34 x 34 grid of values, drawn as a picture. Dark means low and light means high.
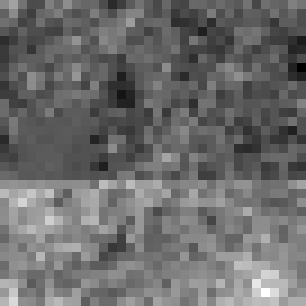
The texture is blotchy. No regular stripes run through it. The bottom part is higher, past a seam about 60% of the way down. An odd patch, calmer than its surroundings, sits in the middle left.
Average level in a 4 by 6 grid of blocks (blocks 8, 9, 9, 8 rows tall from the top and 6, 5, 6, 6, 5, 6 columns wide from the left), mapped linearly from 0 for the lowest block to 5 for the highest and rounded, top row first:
1 2 1 0 1 0 | 1 1 0 1 1 0 | 4 3 3 3 2 2 | 4 3 2 3 4 5
